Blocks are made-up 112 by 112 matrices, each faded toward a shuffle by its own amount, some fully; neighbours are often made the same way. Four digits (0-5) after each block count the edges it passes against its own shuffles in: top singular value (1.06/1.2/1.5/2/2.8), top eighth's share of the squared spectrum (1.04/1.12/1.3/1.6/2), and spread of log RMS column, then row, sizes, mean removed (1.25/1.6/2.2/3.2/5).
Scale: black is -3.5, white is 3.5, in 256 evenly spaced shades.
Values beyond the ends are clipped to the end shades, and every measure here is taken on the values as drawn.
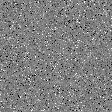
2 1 0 0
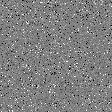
0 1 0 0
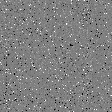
1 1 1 0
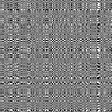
5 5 4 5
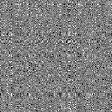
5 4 3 3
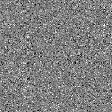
4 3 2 1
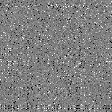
4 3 1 2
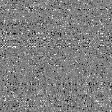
4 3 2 2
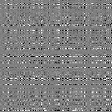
5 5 3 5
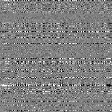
4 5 2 4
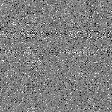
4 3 1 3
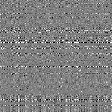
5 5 2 4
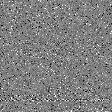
3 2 0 2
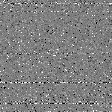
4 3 0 2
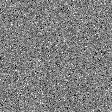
0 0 0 0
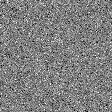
0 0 0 0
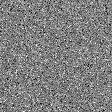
0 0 0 0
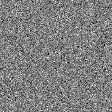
0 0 2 0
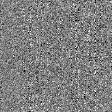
1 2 3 0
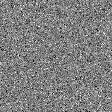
0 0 0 0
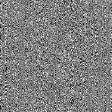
1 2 4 0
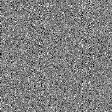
1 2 3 0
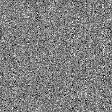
1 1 3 0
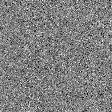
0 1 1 0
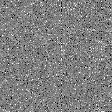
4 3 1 1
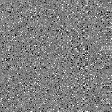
4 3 2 2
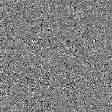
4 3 3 2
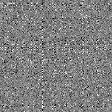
4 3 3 3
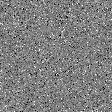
0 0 0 0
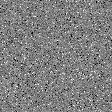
0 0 0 0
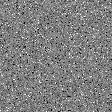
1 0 0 0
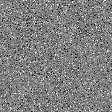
0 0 0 0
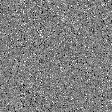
0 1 2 0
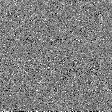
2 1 0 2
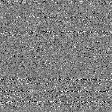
2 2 0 4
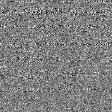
2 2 0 4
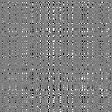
5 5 4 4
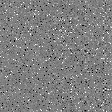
3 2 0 0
